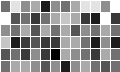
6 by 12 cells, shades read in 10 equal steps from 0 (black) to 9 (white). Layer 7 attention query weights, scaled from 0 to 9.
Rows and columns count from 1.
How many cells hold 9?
3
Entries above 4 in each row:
9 5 6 4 4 6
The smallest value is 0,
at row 5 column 6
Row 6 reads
4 6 6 5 3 5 1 5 6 4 3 4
